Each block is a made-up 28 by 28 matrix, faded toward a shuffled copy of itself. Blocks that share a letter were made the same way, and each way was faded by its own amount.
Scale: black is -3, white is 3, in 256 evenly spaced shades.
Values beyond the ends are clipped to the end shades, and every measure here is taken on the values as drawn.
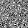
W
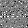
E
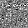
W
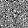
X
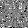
X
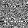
W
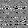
E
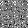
X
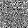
W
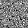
W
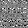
E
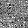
X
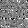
X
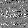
E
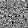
W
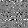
E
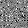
X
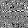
E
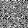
W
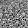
W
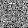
W
